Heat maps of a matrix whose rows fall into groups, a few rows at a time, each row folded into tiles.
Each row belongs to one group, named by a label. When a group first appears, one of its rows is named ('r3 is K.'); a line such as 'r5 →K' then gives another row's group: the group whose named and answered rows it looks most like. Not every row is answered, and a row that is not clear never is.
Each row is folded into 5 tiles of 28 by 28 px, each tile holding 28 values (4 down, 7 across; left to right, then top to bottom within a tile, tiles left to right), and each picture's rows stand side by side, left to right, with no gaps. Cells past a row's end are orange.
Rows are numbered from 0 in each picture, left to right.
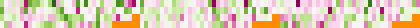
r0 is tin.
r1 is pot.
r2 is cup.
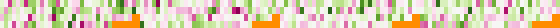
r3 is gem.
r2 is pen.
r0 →tin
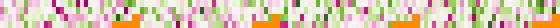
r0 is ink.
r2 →gem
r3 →tin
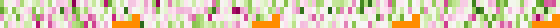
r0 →pot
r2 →pen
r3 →tin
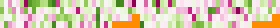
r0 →tin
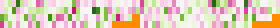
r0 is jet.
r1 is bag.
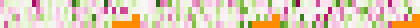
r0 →bag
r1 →gem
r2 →cup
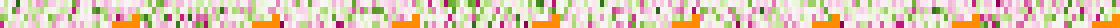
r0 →jet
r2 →jet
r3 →tin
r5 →pot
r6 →jet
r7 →cup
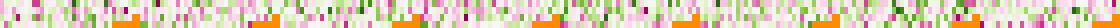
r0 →bag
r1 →cup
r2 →pen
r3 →cup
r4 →gem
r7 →jet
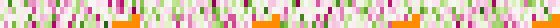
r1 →pot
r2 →cup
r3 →pot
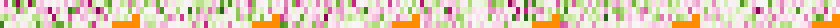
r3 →bag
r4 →gem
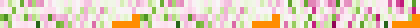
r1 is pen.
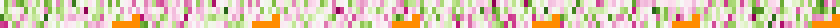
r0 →gem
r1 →cup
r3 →pot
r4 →jet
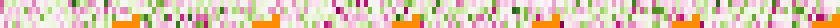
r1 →pen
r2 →ink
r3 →jet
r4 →jet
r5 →jet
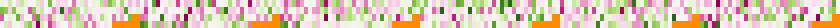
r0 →pot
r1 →cup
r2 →cup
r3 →pen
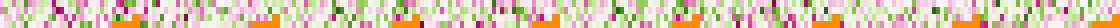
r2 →tin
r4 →tin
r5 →pot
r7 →gem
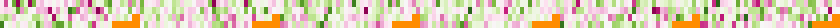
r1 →pot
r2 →gem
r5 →gem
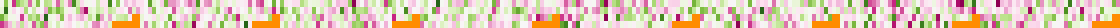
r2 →pot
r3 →jet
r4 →cup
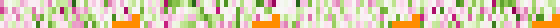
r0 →bag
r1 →tin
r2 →gem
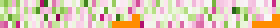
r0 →gem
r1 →jet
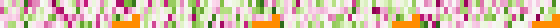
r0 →ink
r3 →cup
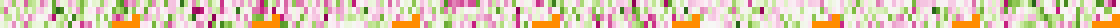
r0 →tin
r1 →ink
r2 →cup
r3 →ink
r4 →pot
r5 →bag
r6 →jet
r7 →tin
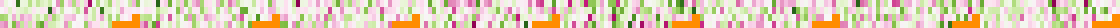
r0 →gem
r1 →gem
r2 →cup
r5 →jet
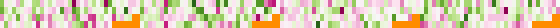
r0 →pot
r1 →tin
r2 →bag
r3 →gem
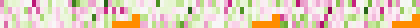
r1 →gem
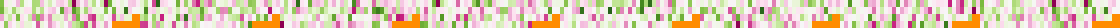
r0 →pot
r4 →pen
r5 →pot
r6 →ink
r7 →pot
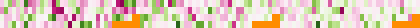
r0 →ink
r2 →bag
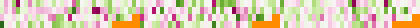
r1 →pen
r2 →pot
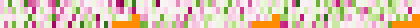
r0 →ink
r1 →cup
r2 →gem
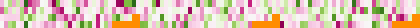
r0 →ink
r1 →cup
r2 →jet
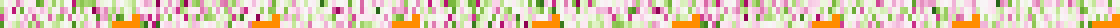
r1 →cup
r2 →ink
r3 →tin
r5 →cup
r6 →jet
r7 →gem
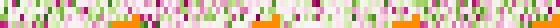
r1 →cup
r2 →bag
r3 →gem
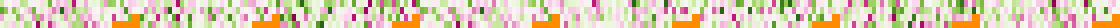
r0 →pot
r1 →bag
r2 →gem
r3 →pot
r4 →bag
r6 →tin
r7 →pot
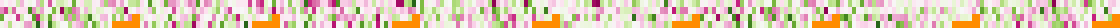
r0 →bag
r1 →ink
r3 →pot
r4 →bag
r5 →bag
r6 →pen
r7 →pot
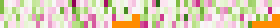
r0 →pot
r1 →gem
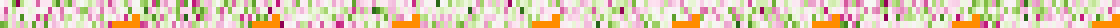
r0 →cup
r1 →gem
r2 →jet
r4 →bag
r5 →bag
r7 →gem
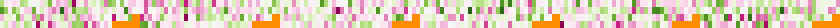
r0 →pot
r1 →cup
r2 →ink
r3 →pen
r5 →pen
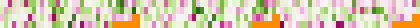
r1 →tin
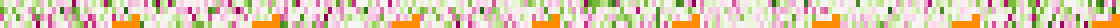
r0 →pot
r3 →pot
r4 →tin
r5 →bag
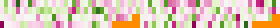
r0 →jet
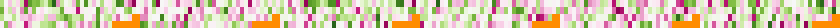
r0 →tin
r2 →tin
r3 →jet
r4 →ink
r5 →tin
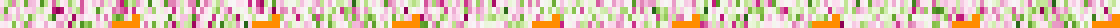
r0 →ink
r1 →ink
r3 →cup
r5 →gem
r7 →bag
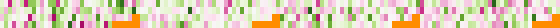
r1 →gem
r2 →bag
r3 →bag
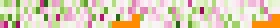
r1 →bag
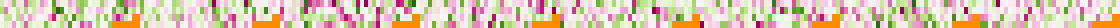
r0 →tin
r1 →pot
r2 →ink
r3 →ink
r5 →jet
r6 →bag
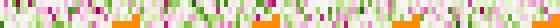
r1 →tin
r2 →pen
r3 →bag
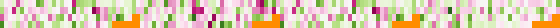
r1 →ink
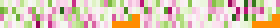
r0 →pot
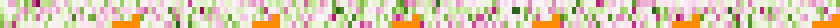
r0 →bag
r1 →bag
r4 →jet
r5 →bag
